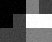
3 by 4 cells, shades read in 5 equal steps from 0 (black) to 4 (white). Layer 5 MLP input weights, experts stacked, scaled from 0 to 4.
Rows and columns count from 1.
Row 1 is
0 0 2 1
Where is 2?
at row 1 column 3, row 3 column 3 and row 3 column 4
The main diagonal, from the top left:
0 1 2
